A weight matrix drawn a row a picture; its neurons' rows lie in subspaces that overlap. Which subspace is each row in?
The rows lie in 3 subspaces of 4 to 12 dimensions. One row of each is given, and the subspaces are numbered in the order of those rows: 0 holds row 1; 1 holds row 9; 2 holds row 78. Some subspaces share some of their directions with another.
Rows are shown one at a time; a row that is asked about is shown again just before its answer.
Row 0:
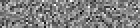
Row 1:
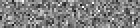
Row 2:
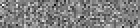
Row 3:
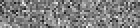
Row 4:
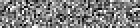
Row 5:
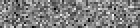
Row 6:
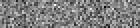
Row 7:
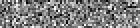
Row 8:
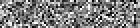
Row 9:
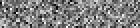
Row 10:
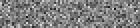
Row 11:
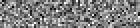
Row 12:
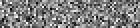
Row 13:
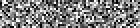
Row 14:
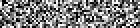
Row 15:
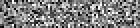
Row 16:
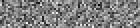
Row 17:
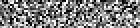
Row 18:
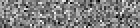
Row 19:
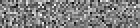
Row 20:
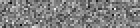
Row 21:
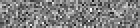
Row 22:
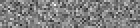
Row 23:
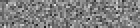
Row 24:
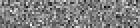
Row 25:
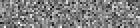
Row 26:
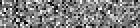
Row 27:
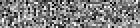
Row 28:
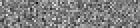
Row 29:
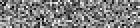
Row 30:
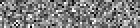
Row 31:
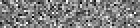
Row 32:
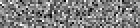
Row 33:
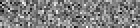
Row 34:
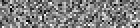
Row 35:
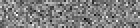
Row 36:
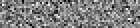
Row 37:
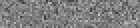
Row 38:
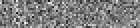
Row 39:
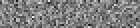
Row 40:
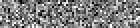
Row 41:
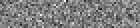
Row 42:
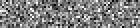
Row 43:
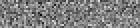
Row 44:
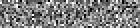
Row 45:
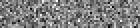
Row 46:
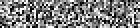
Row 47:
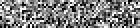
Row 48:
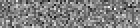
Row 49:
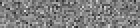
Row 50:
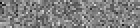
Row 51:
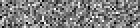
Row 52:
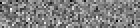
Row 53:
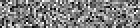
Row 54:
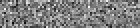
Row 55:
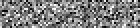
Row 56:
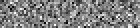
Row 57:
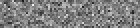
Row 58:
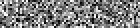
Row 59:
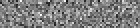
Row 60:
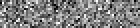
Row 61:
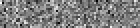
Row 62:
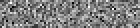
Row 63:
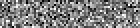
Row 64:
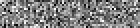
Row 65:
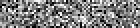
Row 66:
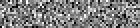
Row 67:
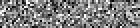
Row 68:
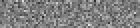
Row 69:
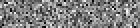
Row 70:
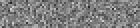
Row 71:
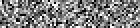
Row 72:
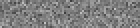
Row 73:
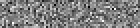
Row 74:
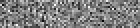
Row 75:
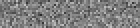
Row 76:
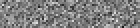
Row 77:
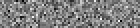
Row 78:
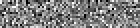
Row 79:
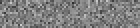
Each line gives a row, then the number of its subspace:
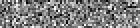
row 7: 2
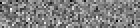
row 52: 0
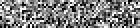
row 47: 0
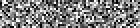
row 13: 2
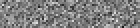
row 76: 0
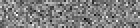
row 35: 0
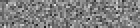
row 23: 1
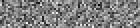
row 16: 0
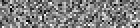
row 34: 1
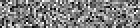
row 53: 2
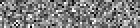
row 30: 0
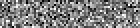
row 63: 2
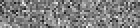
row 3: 1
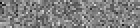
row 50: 0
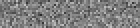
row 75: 1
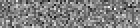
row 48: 2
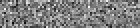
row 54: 1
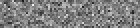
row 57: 0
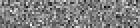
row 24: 0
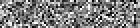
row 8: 0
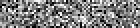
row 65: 0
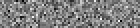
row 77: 0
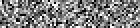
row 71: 0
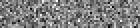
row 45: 0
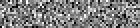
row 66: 1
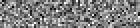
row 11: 0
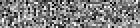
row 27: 1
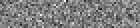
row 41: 1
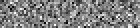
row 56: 2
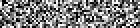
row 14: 2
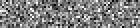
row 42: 0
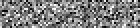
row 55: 0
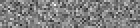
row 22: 0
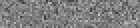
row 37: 0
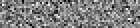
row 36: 0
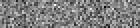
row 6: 0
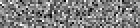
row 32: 1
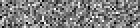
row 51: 0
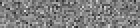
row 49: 0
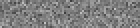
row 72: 1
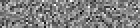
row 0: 1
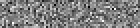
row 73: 1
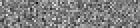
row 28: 1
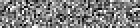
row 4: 0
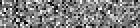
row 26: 1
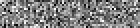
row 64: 1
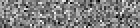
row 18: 1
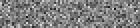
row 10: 2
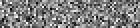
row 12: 1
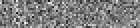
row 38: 1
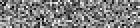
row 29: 0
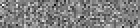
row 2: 0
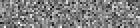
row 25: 0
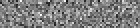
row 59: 1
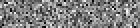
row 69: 0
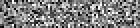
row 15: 0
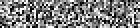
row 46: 0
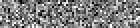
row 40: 0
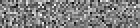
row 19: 2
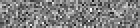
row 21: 0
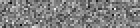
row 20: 2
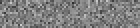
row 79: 2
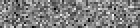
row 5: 2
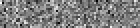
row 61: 1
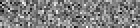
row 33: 0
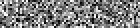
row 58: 0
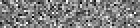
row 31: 0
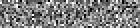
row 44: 1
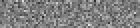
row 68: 0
